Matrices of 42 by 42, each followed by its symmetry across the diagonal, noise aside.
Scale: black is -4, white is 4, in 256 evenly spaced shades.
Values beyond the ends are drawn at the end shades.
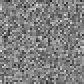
antisymmetric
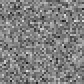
neither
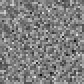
symmetric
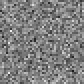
neither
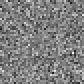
antisymmetric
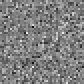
antisymmetric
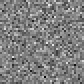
neither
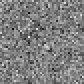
symmetric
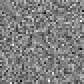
antisymmetric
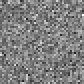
neither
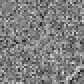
symmetric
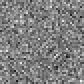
symmetric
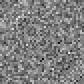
symmetric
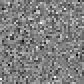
antisymmetric
